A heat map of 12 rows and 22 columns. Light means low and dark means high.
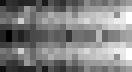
Overall the values sit about 50% of the way up the scale. It is mirror symmetric from top to bottom. Horizontal stripes repeat 2 times down the table. The ninth with the highest average is the middle left. There is an overall slope up to the left.
